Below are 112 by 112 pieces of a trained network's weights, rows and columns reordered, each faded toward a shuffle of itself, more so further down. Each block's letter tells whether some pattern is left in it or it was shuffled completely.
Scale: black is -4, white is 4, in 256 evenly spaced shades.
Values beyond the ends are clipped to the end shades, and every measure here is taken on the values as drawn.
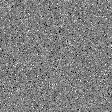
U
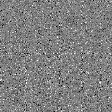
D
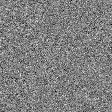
U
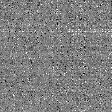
D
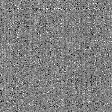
D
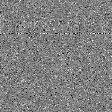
D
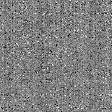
D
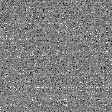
D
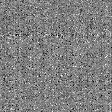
D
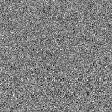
D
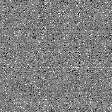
D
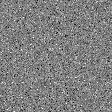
U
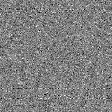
D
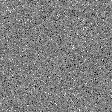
U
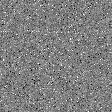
U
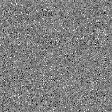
D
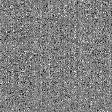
D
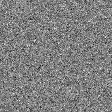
U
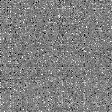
D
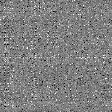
D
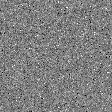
U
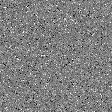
U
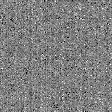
D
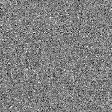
D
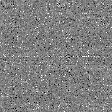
D
